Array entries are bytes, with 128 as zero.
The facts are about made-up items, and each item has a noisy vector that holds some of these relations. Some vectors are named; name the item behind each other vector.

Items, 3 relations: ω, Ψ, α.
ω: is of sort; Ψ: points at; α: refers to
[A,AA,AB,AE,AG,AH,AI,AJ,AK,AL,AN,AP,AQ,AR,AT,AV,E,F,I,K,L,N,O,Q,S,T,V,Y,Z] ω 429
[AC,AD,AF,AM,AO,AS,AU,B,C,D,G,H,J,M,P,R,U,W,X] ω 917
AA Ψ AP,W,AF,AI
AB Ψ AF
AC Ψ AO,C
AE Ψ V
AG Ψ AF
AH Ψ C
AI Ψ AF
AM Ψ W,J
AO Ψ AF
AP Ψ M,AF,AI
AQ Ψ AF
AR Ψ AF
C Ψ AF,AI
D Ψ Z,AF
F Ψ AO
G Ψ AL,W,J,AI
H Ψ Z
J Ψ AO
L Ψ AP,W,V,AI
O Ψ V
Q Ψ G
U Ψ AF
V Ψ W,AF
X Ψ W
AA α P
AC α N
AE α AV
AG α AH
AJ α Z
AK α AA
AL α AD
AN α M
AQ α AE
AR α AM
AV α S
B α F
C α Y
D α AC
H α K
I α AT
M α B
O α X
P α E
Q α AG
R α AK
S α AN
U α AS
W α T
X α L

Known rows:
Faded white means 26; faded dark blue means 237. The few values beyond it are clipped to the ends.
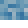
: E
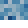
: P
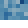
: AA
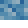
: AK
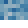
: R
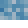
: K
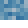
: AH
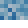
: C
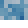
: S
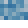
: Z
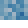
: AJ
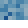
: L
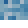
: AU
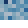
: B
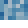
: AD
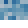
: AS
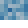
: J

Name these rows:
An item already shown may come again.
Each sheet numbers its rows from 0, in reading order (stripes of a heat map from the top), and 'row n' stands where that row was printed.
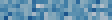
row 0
L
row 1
X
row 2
Q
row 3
W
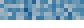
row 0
M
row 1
AD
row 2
C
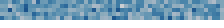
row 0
AM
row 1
AQ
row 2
F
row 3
G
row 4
X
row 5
AN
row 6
D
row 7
AV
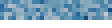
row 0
H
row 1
U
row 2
AJ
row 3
AC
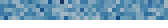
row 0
AL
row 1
AK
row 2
B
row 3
T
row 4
O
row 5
AG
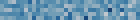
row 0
Y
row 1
AR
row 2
C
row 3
AC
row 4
AF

